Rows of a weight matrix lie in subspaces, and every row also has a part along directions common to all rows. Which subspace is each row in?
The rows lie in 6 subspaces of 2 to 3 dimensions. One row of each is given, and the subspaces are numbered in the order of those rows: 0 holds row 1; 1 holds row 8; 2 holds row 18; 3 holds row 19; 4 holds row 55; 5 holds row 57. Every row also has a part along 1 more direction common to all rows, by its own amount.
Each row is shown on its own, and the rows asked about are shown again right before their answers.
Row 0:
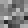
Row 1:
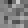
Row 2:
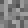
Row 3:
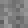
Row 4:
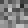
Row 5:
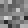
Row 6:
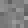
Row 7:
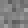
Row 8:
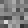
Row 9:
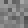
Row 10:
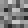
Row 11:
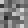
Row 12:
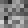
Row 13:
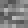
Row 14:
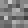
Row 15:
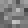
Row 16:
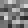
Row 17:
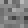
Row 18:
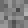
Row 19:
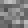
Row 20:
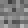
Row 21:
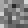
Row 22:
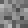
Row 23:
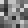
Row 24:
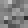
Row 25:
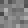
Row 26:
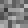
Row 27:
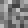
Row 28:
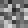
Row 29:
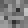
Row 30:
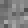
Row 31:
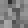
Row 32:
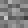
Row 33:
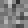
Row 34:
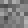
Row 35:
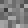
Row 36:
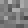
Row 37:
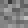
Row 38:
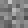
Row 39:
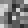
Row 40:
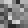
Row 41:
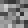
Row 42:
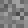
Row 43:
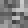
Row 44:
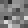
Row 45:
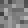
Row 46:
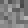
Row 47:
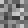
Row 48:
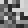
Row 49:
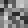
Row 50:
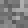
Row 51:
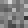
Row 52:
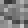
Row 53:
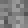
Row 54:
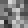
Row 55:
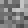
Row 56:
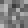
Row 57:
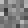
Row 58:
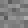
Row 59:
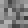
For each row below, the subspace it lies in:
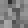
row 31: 0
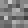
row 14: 2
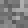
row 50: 4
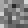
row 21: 5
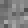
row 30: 1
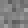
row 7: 1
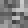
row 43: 4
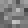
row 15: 2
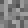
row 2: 5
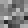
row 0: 1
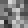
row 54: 0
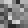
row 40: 2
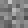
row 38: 0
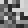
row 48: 4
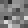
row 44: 1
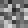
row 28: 0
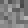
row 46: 4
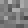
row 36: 4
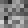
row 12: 0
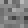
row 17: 3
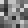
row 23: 5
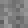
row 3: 0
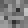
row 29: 2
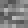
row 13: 4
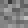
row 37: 4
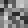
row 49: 3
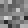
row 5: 1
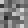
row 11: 3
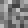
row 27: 5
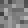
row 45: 5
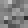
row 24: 1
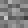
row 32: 2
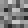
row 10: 0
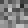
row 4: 4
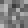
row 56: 5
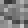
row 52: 3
